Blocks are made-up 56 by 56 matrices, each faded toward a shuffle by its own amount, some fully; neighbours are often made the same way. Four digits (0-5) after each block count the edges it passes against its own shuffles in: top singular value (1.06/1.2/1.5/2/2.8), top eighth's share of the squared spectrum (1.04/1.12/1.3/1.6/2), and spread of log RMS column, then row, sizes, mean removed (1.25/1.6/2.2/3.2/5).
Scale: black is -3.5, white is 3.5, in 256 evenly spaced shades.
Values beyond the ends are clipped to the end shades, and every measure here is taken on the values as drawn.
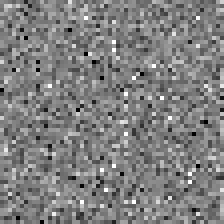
1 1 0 0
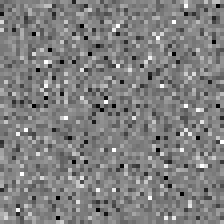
0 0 0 0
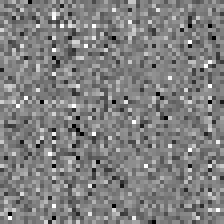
2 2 2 0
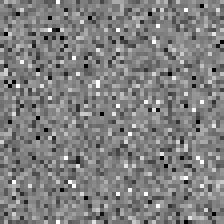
0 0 0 0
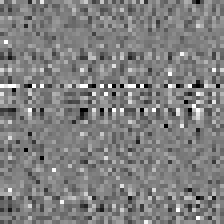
4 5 2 3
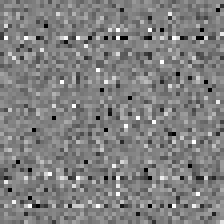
4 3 1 2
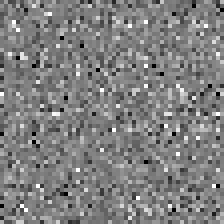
3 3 1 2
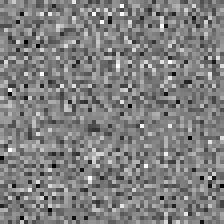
3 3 1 1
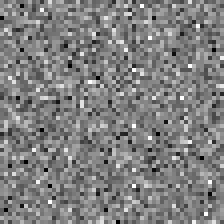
1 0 0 0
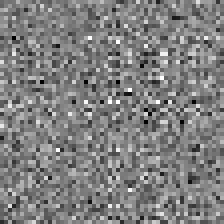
4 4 2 2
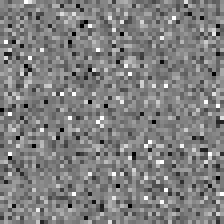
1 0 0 0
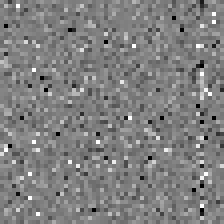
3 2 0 0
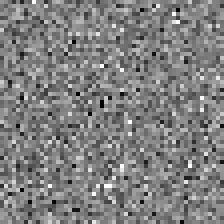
0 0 0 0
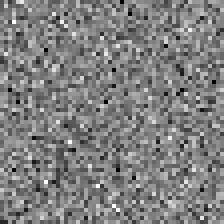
0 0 0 0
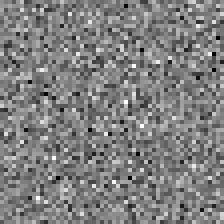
0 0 0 0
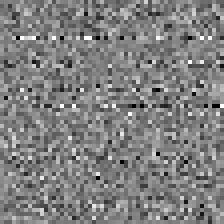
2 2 0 3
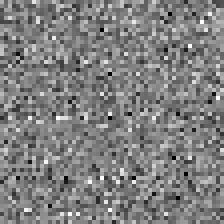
0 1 0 1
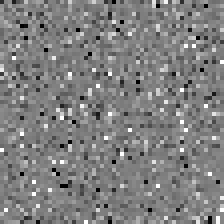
1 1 0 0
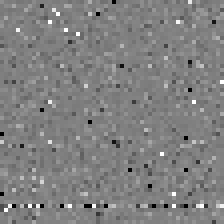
3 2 0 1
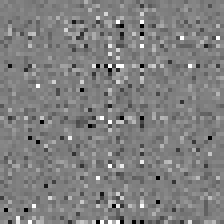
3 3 2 2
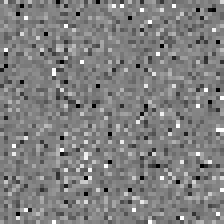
1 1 1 0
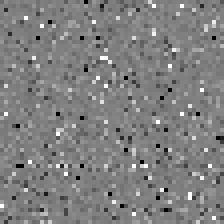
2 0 0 0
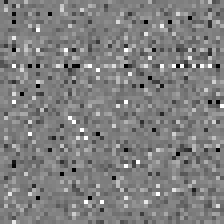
2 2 1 1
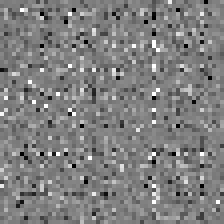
2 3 2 2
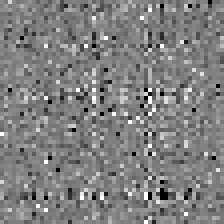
4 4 2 2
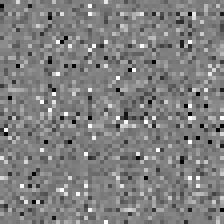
3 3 1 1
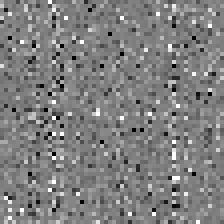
3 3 2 0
